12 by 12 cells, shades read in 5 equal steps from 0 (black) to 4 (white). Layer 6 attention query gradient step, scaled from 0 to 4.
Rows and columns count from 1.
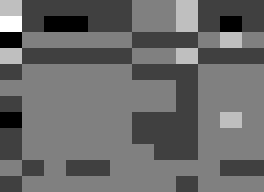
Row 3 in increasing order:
0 1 1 1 2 2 2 2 2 2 2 3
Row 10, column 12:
2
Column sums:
19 20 20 19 20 21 20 19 19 21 21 20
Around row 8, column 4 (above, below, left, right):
2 2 2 2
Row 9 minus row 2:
-3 1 2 2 1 1 -1 -1 -2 1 2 1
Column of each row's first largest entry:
1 1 11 1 2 1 2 11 2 2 1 2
